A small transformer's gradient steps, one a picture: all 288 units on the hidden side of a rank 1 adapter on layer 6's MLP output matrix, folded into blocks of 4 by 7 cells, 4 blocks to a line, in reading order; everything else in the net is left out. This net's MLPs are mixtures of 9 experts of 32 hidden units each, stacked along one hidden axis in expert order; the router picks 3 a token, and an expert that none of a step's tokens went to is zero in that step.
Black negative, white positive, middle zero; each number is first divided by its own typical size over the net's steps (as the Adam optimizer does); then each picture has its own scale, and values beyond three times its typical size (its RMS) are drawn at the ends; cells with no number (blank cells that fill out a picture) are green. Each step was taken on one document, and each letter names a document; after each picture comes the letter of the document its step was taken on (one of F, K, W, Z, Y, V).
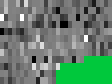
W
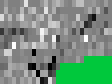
W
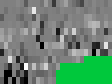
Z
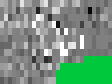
W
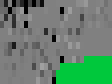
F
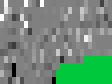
F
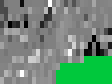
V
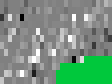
V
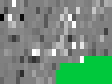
V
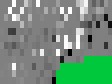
F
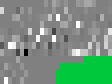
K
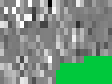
W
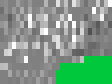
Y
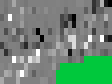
V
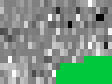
W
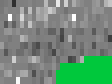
V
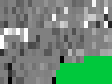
W
